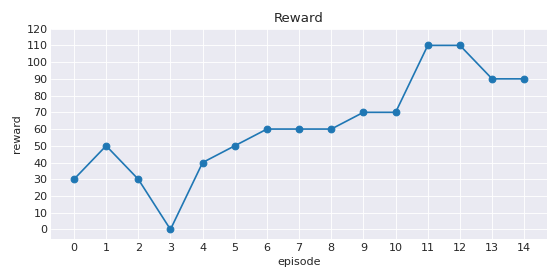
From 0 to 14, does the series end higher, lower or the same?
higher
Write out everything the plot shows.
Title: Reward
x-axis: episode, ticks 0 1 2 3 4 5 6 7 8 9 10 11 12 13 14
y-axis: reward, ticks 0 10 20 30 40 50 60 70 80 90 100 110 120
Values:
30 50 30 0 40 50 60 60 60 70 70 110 110 90 90
